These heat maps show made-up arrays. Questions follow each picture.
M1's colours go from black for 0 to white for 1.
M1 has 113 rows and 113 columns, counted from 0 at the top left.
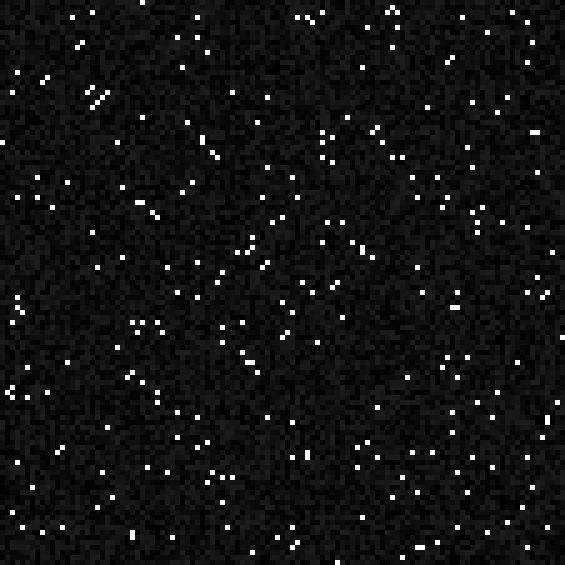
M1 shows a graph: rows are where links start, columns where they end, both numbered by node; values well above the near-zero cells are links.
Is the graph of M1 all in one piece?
no
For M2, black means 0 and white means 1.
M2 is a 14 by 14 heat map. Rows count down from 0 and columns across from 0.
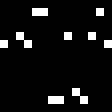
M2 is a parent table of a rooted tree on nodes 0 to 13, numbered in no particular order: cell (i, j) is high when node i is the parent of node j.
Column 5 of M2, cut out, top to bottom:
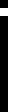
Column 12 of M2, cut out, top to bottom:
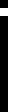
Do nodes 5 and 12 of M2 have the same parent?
yes
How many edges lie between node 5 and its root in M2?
1
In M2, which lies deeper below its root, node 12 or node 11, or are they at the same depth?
node 11
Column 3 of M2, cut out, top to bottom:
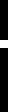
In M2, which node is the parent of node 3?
5
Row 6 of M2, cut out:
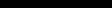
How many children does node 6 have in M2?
0
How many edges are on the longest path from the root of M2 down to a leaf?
3
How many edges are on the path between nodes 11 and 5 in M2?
3
